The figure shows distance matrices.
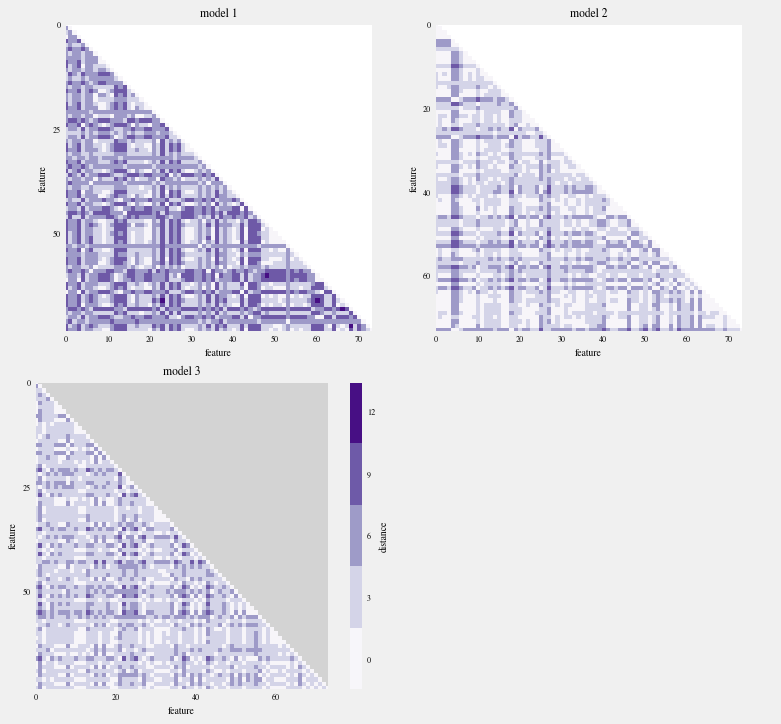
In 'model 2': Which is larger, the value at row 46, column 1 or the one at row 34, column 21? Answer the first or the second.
the first
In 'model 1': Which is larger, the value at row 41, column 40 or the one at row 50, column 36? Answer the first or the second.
the second
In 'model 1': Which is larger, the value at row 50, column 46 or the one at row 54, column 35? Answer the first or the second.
the first
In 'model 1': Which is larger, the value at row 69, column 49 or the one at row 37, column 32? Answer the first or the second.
the second
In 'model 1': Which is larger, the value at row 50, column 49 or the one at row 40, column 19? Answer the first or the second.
the second
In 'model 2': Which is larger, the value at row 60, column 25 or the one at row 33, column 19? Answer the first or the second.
the second
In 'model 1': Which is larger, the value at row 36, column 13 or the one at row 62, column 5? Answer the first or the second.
the second
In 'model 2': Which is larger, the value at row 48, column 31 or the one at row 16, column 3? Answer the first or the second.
the first
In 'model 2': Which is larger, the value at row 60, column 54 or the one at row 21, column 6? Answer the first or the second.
the first
